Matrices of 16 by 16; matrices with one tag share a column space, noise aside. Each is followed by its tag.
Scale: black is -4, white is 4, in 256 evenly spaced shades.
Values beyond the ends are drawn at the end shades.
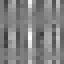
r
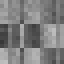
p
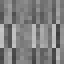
p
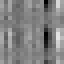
r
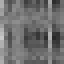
r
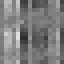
r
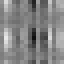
r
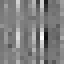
r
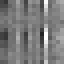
r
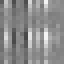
r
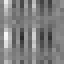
r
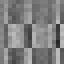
p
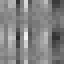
r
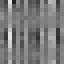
r
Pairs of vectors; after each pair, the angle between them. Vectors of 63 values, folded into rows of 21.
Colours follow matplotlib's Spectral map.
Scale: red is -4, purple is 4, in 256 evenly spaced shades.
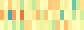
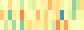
nearly parallel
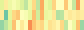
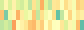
nearly parallel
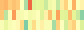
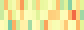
orthogonal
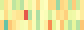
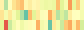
nearly opposite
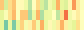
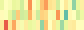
nearly opposite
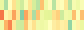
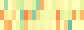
nearly parallel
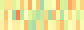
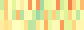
nearly parallel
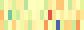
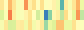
partly opposed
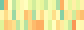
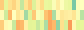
partly opposed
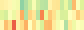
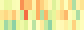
nearly opposite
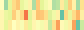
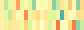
nearly parallel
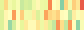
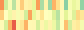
partly opposed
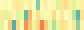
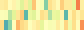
orthogonal
